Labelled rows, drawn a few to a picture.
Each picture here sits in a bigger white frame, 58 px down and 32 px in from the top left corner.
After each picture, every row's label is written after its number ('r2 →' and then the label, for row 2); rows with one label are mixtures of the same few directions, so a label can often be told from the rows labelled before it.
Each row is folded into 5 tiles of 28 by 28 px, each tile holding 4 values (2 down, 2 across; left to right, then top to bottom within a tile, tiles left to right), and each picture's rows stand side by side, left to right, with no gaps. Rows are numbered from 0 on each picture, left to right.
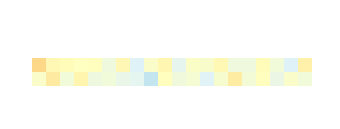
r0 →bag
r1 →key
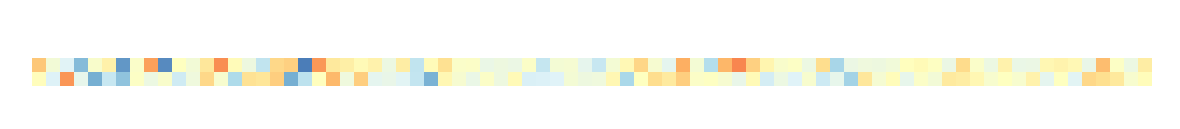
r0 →key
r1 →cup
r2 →bag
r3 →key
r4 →key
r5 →bag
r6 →key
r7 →key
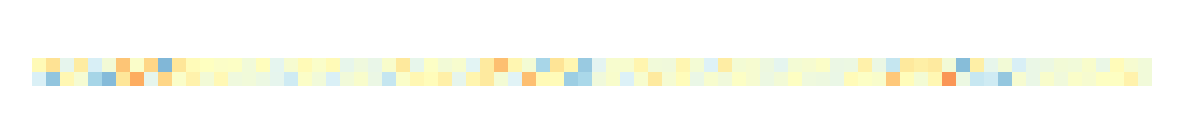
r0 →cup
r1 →bag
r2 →cup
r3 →cup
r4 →key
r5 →cup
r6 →cup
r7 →bag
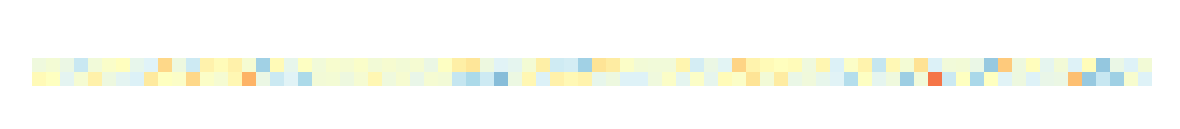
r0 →cup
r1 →cup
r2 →key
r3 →bag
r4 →bag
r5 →bag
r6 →key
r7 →key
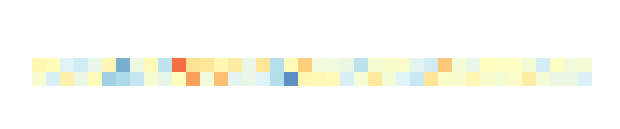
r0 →key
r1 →bag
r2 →cup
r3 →cup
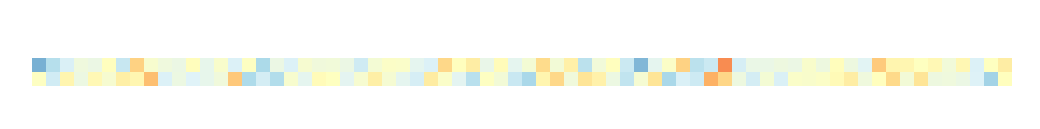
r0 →bag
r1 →key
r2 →cup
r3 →cup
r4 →cup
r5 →bag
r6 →bag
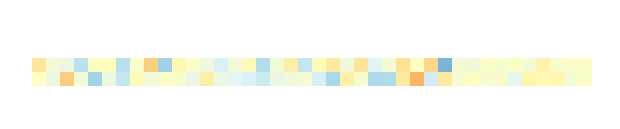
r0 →key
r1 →key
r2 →cup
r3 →key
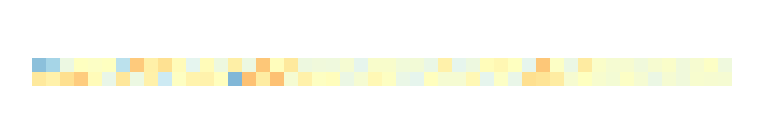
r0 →bag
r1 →key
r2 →cup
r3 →key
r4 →key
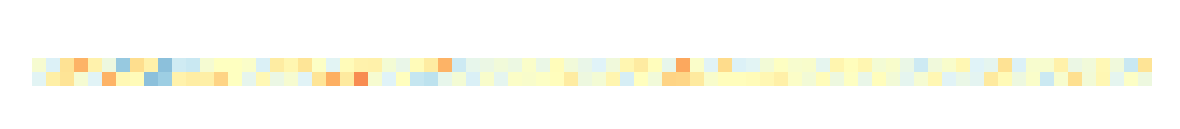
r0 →cup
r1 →bag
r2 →bag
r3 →bag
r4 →key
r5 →bag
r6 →cup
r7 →key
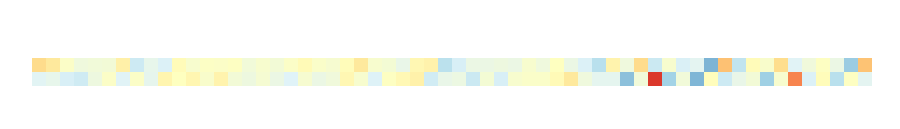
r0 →bag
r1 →bag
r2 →cup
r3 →bag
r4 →key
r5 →key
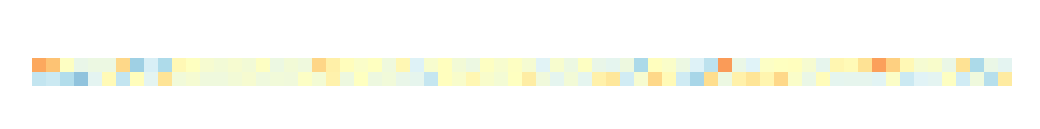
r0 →bag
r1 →bag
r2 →bag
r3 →cup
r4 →cup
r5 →bag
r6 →bag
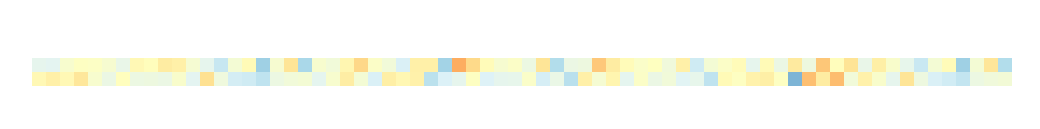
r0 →bag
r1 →key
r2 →cup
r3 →bag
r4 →bag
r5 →key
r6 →key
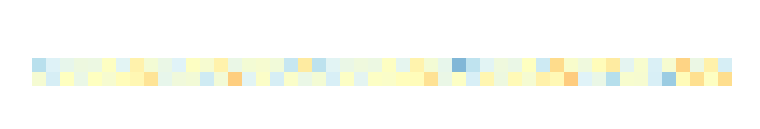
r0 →bag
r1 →key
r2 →bag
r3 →bag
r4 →cup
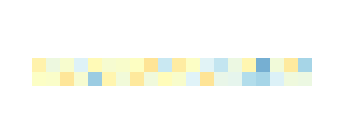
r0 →key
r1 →key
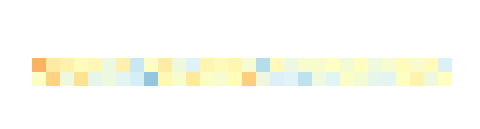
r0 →bag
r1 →cup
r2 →cup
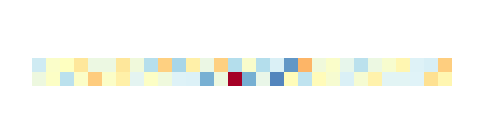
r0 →key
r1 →key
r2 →cup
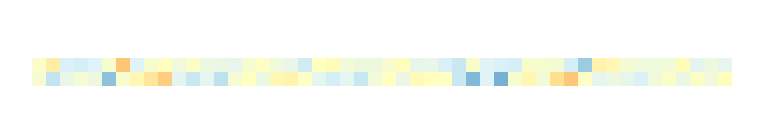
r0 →cup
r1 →bag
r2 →bag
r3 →bag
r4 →bag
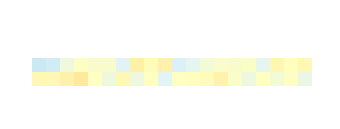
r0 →bag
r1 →bag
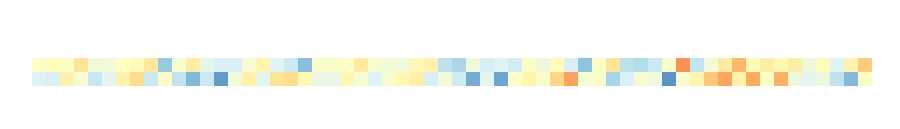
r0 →cup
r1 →bag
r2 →cup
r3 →bag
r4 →cup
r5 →bag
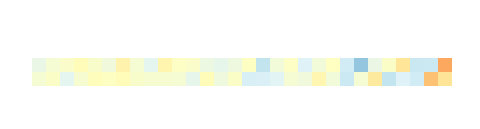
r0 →key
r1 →key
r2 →cup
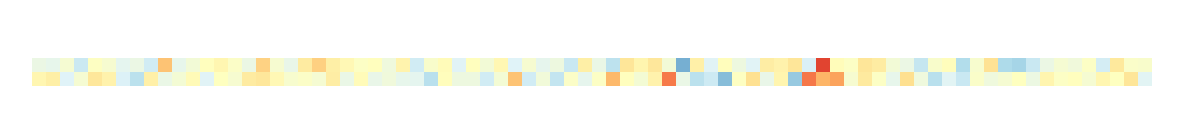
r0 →cup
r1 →key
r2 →bag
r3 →key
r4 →cup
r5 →key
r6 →key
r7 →bag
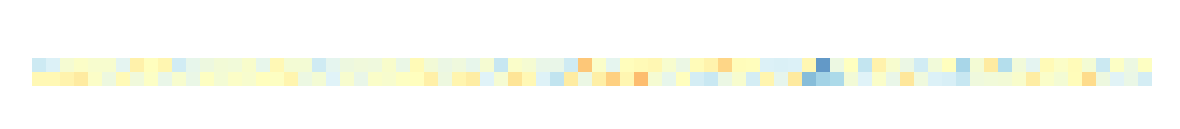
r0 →bag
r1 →bag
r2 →bag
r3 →cup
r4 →bag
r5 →key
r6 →key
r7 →cup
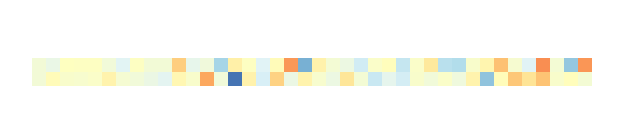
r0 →cup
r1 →key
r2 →key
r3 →key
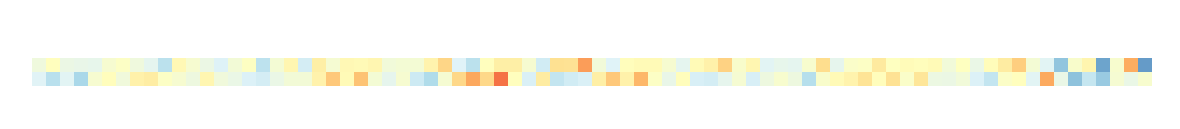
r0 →bag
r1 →key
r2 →bag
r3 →bag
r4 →bag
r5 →cup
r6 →bag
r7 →key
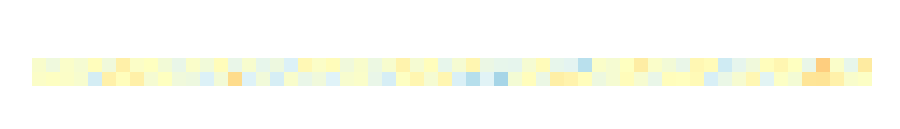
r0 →key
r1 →key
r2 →cup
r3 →bag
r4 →cup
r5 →key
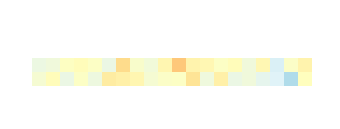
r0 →key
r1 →bag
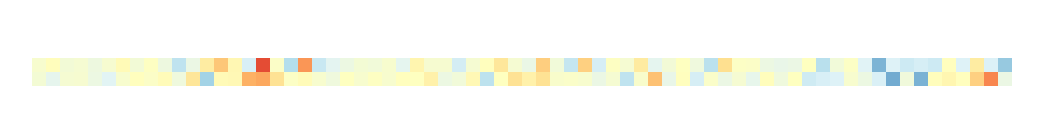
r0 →cup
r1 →key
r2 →bag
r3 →key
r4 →key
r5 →key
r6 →bag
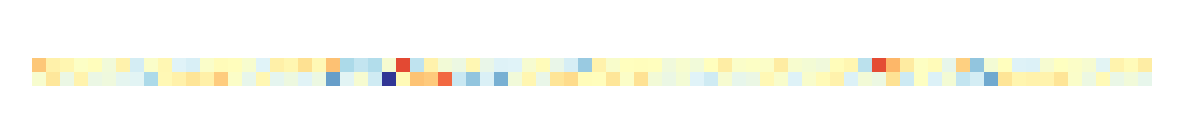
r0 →bag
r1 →bag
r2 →cup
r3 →bag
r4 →bag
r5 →cup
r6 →bag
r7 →bag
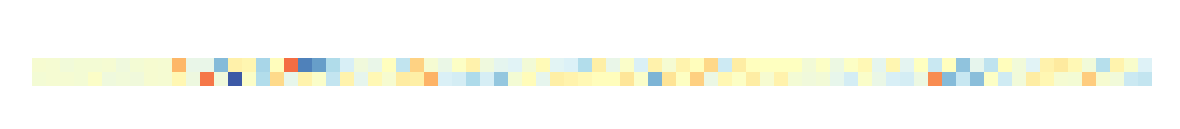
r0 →key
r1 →key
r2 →bag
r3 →bag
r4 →key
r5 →bag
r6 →key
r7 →cup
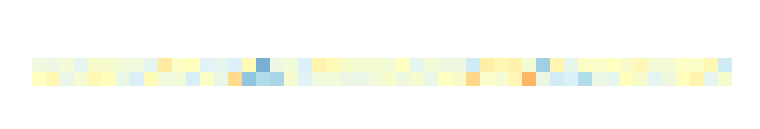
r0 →cup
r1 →key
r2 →bag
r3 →cup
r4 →cup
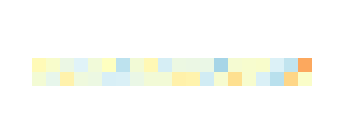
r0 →key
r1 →cup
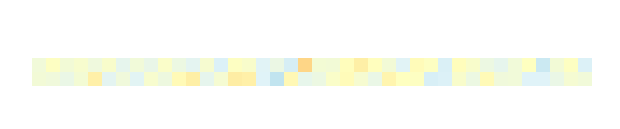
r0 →key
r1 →cup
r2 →cup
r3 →key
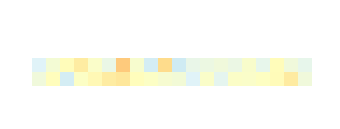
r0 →key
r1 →bag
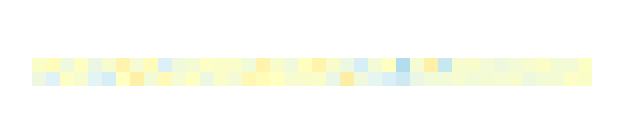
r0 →cup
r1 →key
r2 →key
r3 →cup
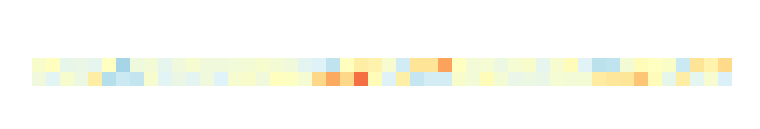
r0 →key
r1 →bag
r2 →bag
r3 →key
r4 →bag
